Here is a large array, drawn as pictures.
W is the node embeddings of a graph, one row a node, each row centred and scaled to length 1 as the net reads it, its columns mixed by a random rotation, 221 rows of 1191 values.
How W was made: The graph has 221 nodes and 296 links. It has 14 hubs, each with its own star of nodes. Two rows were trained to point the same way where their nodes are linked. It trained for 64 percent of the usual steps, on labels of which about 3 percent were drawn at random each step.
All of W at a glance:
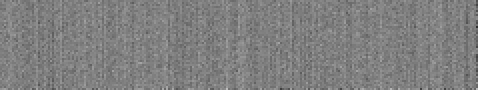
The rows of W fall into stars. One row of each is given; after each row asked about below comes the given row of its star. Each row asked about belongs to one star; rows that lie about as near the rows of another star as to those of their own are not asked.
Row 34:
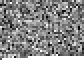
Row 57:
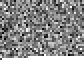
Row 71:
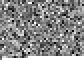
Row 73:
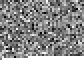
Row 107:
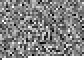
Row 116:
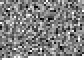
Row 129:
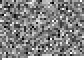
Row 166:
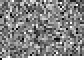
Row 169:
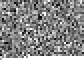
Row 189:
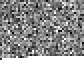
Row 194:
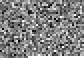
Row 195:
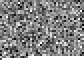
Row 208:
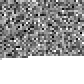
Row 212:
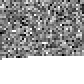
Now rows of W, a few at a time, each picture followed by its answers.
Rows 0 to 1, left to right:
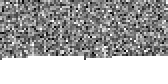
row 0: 71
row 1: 107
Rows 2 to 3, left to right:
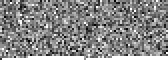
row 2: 73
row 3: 57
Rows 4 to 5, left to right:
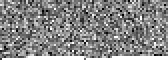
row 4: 195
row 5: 73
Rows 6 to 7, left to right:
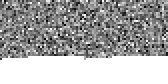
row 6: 71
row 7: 116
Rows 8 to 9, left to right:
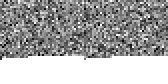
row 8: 107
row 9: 194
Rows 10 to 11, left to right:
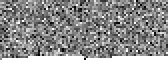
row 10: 212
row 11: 189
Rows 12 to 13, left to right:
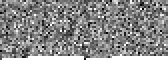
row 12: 34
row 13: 73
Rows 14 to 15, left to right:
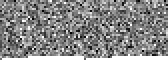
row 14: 194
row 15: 57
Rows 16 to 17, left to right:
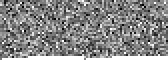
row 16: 116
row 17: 169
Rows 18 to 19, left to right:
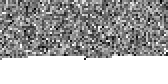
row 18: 71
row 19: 195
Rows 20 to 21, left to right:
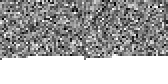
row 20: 73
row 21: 195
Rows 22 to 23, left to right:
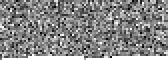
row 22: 129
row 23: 116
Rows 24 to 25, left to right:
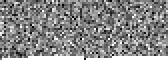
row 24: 129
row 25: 34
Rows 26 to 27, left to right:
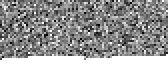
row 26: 57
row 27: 116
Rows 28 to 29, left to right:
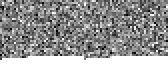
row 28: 71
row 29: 169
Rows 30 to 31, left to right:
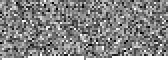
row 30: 166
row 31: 107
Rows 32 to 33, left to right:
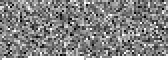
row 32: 212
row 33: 169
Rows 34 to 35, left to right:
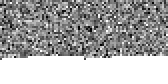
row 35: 57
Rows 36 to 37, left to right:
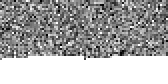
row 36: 57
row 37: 195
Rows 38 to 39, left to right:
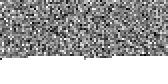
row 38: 73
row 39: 212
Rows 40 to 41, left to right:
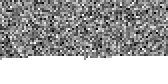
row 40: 107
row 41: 212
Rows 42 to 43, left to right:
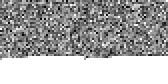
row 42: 189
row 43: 189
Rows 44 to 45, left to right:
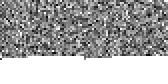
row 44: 194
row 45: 71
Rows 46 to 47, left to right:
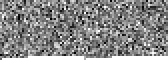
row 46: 195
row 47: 129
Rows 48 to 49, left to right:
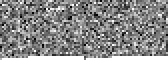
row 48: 212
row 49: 189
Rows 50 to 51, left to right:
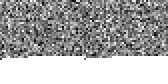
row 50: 116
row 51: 194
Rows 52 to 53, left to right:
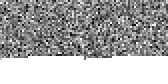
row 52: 116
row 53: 208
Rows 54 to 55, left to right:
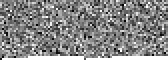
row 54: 73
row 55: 57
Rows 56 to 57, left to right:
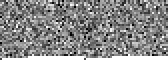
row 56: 166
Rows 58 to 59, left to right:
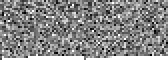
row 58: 73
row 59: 189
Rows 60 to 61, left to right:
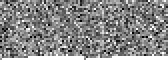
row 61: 212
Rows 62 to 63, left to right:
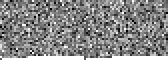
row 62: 57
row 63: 212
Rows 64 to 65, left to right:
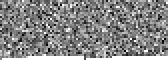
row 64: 57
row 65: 71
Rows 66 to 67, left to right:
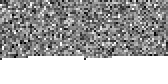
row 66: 129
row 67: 189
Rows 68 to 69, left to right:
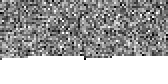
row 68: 189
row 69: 34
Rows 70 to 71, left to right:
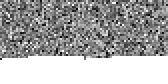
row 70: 73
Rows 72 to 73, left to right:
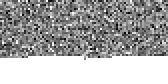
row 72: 116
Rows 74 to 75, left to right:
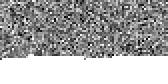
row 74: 195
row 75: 73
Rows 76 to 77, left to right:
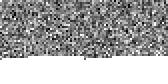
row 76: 195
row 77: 208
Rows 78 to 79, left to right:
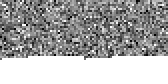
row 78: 57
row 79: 212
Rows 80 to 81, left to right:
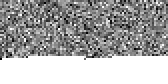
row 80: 107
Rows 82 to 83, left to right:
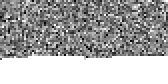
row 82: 194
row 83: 116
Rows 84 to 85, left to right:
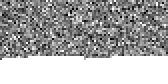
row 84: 73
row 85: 212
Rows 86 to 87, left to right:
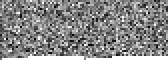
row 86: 212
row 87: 208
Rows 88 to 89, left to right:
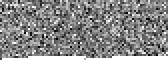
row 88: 71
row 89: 194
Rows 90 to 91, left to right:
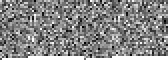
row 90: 34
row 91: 166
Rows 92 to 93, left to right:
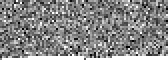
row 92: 71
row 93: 166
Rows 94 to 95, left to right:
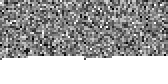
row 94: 194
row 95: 166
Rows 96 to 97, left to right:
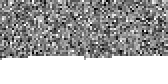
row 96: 208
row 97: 169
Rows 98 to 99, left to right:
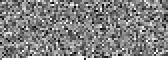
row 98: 166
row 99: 195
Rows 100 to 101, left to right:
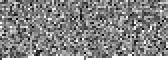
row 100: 195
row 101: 208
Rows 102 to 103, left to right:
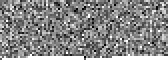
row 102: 73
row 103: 208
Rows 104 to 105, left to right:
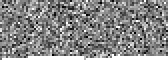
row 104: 129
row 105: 169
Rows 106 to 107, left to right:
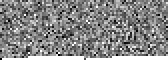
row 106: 34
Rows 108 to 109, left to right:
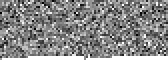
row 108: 71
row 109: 212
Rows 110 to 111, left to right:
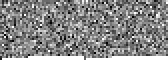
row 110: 107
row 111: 71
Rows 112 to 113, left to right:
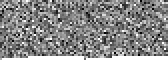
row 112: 194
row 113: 73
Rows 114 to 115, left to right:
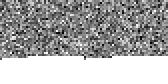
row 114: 73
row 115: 208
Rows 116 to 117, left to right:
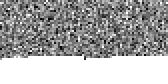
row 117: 129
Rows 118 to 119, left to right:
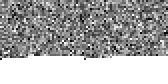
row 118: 195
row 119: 194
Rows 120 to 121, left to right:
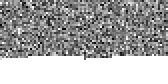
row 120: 116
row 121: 195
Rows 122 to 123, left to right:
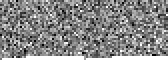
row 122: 212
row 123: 57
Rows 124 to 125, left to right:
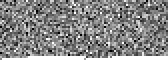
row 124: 57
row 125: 194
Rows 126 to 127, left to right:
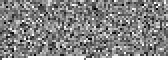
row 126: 212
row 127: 169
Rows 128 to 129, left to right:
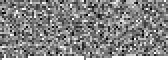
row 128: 189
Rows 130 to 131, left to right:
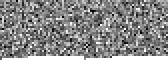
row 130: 107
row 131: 107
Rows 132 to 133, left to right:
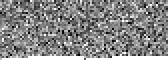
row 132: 169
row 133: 73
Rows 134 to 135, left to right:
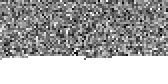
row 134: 169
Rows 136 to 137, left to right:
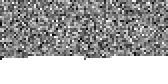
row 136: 71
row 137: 194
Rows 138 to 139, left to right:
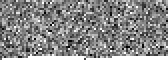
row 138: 208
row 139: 73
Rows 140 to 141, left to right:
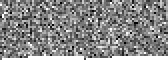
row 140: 57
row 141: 107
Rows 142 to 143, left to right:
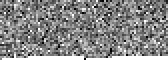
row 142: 116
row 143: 34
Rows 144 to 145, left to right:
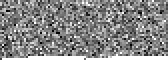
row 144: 107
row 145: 194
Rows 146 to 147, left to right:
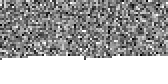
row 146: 57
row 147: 71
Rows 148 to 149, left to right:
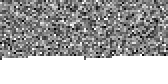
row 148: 73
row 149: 34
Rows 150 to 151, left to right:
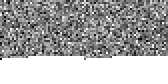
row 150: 73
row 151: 169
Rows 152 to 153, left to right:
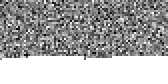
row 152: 166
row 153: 208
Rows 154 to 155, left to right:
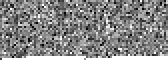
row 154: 129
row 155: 57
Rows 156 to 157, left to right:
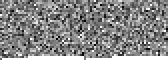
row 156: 195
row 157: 212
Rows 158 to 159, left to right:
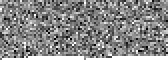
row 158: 34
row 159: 116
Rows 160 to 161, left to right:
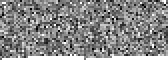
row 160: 169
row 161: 169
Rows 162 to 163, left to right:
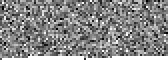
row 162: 71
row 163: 166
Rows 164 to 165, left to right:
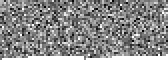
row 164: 169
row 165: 169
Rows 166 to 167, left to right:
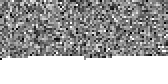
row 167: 166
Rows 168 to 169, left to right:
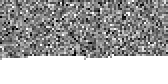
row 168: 166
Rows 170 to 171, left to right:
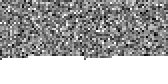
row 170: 195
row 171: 212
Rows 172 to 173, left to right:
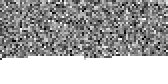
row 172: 194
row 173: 107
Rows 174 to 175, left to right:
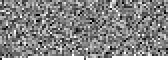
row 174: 107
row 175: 34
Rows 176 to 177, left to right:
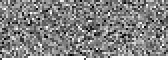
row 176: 57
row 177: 57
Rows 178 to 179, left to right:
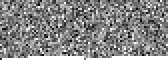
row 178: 57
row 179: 57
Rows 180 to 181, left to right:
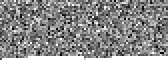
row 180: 212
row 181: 208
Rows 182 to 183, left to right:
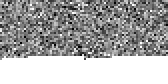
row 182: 116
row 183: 195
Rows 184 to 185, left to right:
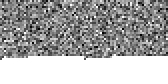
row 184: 189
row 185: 195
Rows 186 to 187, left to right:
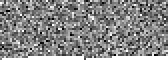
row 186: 116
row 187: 166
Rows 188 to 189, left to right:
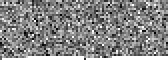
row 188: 71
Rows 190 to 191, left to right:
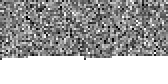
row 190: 189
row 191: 129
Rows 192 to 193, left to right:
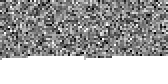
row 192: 107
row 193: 71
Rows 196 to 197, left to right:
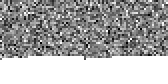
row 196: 57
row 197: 71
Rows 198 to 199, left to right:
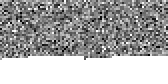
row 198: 212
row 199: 212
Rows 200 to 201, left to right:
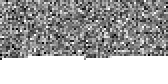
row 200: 195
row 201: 194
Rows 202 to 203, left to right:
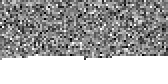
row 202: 73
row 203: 34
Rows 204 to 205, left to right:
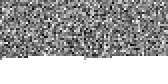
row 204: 208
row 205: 194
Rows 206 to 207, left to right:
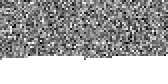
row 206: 107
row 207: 116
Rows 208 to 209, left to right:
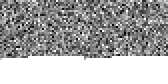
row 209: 129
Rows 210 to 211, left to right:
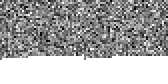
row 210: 116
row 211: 129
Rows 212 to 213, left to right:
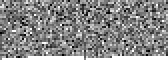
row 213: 212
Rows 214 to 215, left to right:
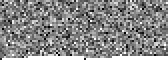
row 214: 34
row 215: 73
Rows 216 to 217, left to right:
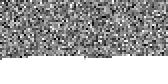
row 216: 166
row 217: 208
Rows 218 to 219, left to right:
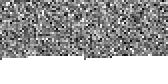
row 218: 71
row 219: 107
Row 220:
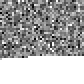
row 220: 208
